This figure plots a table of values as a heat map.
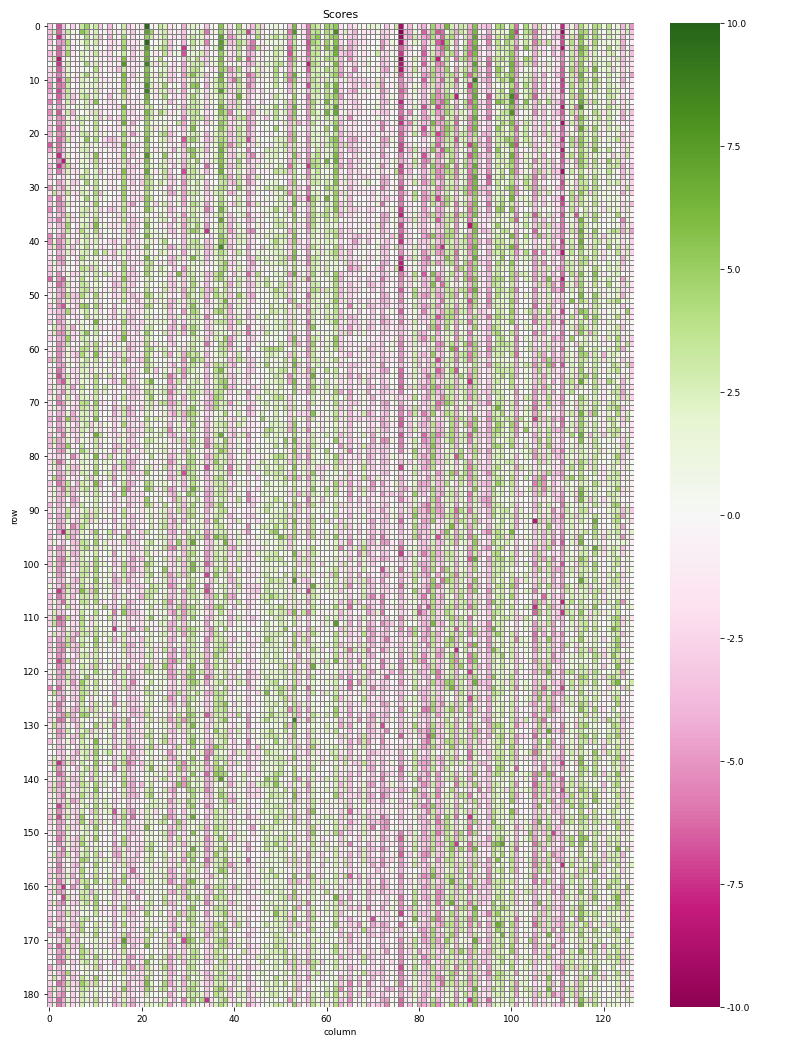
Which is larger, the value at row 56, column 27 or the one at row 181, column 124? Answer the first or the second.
the second
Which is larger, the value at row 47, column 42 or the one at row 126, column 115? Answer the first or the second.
the second
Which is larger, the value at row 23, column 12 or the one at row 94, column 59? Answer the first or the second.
the first
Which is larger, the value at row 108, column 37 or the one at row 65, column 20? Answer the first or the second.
the first
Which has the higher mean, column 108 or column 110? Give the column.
108
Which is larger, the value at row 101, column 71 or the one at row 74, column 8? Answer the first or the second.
the second
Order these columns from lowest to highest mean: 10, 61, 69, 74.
69, 74, 61, 10
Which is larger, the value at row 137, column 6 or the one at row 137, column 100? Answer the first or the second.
the second
